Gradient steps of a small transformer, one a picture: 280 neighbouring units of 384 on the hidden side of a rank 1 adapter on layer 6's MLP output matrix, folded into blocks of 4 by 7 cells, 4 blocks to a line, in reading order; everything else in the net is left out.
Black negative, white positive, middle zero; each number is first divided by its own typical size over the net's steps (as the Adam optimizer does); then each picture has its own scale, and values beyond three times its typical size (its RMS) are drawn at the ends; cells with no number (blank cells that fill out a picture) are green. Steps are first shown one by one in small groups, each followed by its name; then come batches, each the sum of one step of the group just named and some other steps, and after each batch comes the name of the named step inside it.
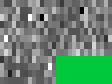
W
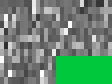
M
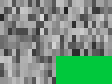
W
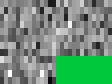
M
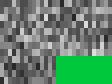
W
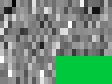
M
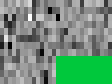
W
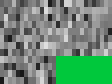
M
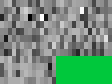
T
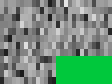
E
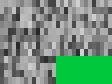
E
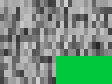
E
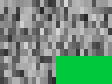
E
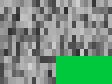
E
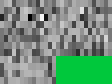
T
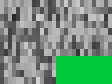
E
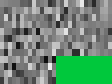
E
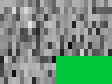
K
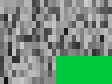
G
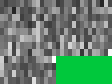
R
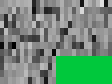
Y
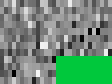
K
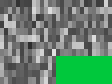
Y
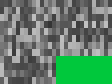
Y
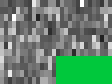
G
